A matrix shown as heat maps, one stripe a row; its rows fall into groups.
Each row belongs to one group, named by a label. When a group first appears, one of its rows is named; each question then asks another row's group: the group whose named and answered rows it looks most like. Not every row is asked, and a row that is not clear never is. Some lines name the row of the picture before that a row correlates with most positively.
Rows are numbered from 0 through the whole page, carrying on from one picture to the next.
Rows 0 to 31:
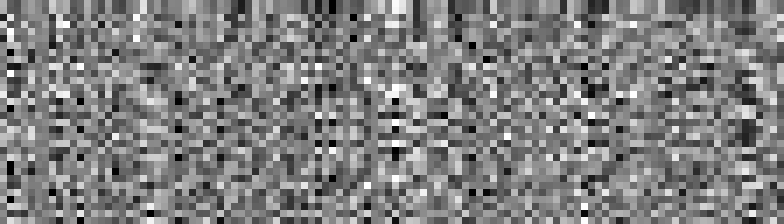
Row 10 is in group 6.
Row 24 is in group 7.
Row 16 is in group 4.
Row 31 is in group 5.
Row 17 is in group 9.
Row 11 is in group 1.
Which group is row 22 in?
5
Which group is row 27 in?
5
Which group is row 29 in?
5
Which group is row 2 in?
6
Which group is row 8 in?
5
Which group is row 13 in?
9
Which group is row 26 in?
1
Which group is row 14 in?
5
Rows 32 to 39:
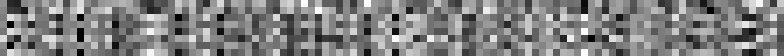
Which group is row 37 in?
9
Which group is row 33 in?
1
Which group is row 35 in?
7
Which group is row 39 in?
5
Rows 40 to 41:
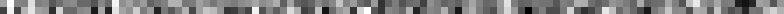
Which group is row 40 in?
6
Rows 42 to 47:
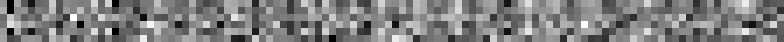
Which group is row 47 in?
9
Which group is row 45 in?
5
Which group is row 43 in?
7
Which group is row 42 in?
7
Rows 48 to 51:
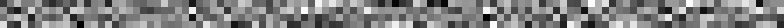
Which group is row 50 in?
5
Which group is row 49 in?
1
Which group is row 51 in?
9
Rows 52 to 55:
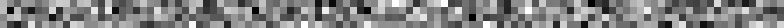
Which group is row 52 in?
9
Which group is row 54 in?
5
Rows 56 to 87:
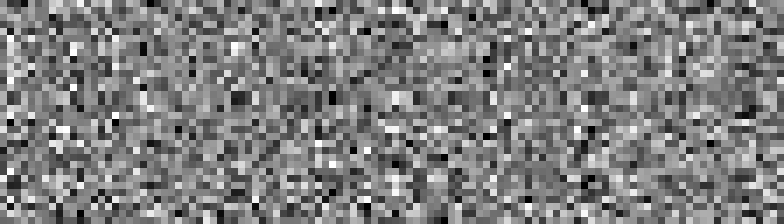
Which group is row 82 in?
1
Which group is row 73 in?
7
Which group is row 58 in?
5
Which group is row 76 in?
1
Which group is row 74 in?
9
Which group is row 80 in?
6
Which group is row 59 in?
4
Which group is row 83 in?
9
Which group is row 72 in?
6
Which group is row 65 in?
6
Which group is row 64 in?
5
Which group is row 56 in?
1
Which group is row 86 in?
5
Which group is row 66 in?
5
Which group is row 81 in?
9
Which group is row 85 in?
7
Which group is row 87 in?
4
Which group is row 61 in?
6
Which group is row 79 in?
4
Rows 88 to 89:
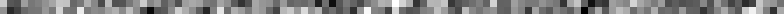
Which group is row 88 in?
9
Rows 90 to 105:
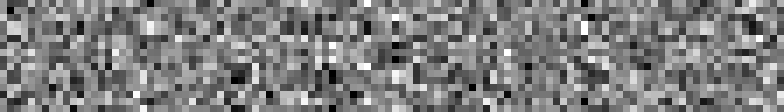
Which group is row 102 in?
5
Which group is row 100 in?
9
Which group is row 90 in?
1
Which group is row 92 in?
9
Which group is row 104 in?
1
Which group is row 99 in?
6
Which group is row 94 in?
5
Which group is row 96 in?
4
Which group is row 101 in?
9
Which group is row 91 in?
7
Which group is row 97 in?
6
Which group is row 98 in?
4
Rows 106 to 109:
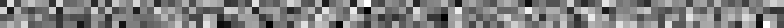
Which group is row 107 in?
7
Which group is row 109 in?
4
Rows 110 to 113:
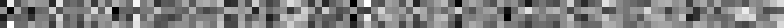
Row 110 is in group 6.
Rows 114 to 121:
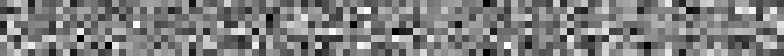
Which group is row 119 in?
9
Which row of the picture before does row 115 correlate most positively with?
112
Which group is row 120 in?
6
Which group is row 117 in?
6
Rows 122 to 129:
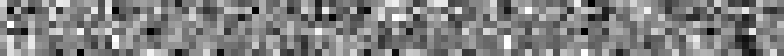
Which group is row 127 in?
6
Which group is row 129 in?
5
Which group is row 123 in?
7
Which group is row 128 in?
6
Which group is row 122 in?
9
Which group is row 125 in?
6
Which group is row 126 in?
1
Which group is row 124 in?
9
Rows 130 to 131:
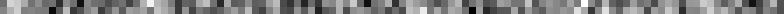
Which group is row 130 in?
5
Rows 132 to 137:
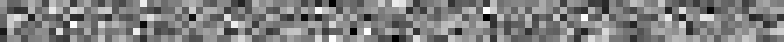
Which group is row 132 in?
9
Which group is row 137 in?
4
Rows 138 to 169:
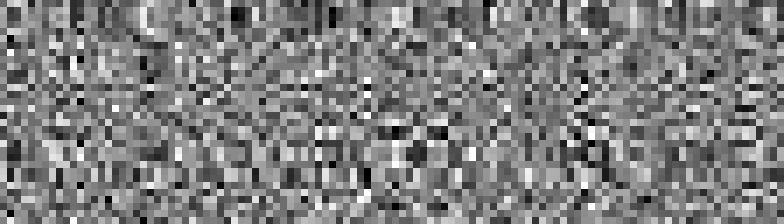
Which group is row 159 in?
1
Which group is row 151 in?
1
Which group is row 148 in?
1
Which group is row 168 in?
7
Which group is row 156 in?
4
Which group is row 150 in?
5
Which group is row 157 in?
4
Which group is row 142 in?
5
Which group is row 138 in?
5
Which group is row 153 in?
6
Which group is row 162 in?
7
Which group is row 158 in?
9
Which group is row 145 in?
6
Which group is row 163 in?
7
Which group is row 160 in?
1
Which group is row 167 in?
4
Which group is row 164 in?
5
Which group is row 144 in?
1
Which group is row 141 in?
9
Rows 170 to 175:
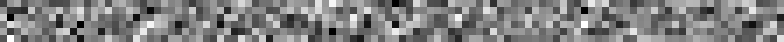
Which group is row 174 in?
9
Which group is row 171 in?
1
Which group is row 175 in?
6
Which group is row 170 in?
4
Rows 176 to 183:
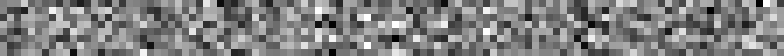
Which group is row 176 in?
4
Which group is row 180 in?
1
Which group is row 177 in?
1
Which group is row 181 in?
4
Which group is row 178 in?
6
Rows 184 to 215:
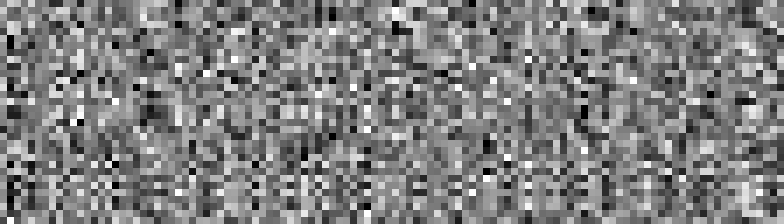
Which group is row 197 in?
1
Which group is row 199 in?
1
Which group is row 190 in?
7
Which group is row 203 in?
9
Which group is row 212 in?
7
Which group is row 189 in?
7
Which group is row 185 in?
9
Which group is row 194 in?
4
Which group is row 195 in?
9
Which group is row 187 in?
5
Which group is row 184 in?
5
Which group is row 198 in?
6
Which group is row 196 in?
7
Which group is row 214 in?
1
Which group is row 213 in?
7
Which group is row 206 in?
6
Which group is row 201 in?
4
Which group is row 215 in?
6
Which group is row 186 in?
9
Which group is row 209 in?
1
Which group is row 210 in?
7
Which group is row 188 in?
4
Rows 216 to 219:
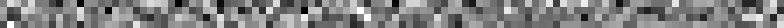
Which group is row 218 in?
1
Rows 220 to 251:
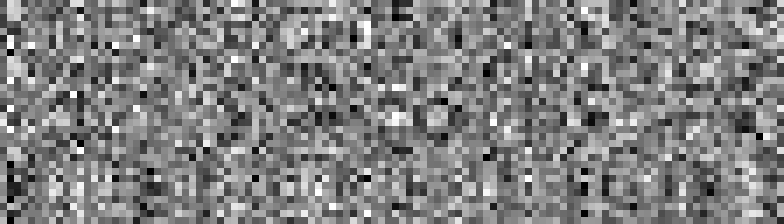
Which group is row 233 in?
4
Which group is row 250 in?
1
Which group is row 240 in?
4
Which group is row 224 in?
1
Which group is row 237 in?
9
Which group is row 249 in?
4
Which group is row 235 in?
6
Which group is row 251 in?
7
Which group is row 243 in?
7
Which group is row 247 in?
1
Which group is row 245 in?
7
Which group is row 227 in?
7
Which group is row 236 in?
9
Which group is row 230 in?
5
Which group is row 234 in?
4
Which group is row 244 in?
1
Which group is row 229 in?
5
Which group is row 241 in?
4
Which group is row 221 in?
5
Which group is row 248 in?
7
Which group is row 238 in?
6
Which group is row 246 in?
1
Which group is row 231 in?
6
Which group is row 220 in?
4
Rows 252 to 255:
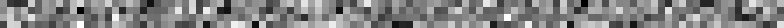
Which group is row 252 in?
1
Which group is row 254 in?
6
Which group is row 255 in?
4
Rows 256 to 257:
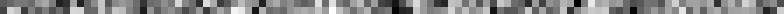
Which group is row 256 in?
4
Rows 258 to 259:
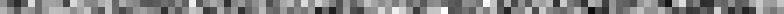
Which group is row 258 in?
1
